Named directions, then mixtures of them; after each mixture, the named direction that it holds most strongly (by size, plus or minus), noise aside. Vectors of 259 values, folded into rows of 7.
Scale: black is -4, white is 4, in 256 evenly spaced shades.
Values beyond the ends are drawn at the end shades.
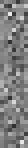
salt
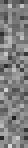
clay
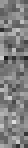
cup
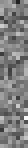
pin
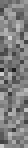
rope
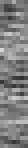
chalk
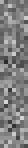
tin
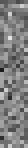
clay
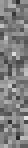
pin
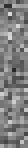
salt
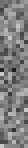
rope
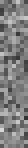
pin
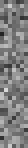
clay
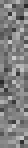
salt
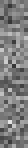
tin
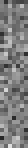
clay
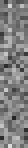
clay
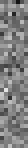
clay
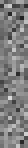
salt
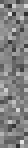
salt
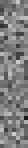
pin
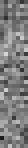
clay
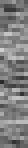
chalk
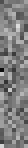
rope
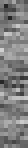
chalk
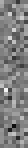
salt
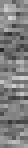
chalk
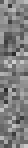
tin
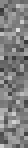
cup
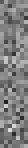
tin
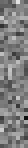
pin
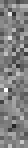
salt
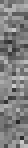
chalk
